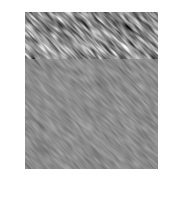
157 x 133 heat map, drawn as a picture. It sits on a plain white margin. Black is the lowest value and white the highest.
Grain: diagonal, down to the right. Histogram: heavy tails on both sides. Mirror symmetry: none. Seam: horizontal, 30% of the way down, the bottom part calmer. Odd rows or columns: none. Slope: none.
